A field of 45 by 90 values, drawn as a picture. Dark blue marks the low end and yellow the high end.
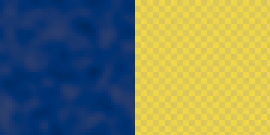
It is made of 1 by 2 panels. Panel 1,1: very low, blotchy, faint in contrast. Panel 1,2: very high, checkered, faint in contrast.
